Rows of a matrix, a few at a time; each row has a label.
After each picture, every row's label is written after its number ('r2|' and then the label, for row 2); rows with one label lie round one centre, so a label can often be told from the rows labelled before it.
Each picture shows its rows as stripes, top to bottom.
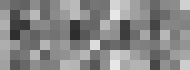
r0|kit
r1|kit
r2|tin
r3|tin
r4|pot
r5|kit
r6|kit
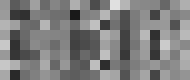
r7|kit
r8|tin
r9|pot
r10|tin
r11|tin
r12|tin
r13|pot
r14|tin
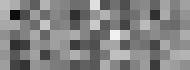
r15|pot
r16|tin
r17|pot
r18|kit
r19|tin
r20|kit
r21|tin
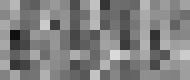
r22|pot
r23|pot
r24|pot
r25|tin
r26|tin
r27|kit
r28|tin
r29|pot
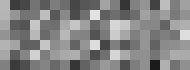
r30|tin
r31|pot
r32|kit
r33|kit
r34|pot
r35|kit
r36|tin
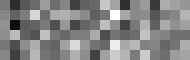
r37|tin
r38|kit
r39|tin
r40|pot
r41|kit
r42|kit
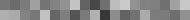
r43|kit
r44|pot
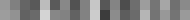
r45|pot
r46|pot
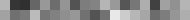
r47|tin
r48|kit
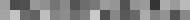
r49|tin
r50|pot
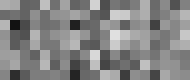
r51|pot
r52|kit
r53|tin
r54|kit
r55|kit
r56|pot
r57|pot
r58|tin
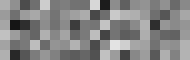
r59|pot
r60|kit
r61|tin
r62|pot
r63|kit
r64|tin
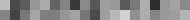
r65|tin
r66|kit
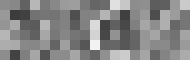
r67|kit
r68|tin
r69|pot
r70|pot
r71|pot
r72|kit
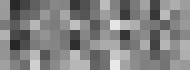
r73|tin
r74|tin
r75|kit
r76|tin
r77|tin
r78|kit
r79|kit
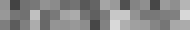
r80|tin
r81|kit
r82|kit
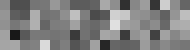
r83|tin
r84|kit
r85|kit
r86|tin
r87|pot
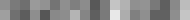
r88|kit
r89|kit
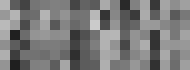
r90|tin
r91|pot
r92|pot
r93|tin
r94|tin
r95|tin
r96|tin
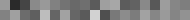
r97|tin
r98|pot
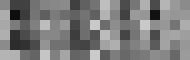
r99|tin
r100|tin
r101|pot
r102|tin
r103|tin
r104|pot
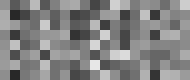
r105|kit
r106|tin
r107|pot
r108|tin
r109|pot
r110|kit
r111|pot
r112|tin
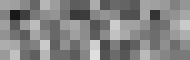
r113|pot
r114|tin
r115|kit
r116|kit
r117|pot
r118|pot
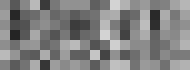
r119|kit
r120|tin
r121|tin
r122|tin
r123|kit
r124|pot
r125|kit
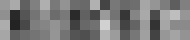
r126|pot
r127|tin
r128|tin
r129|tin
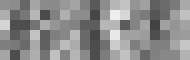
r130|kit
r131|kit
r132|tin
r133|kit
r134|kit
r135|kit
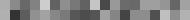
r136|pot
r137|tin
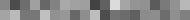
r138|kit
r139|pot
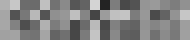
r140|pot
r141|kit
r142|pot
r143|pot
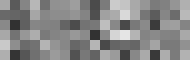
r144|kit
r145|kit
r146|tin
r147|kit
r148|pot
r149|tin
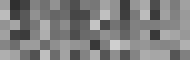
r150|tin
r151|tin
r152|pot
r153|tin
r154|kit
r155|pot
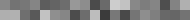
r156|kit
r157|pot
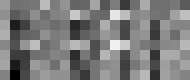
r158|pot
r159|kit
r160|tin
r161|tin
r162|kit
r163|tin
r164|tin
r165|tin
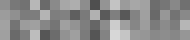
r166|kit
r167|pot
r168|kit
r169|kit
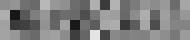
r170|pot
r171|tin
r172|tin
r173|pot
